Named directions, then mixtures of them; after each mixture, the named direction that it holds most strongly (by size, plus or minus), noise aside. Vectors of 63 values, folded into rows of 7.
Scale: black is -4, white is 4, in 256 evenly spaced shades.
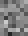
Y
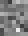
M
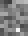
M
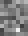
M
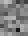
M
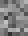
Y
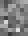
Y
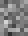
Y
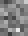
Y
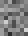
Y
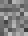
Y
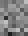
Y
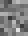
M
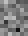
Y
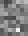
M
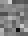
M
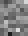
Y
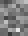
Y
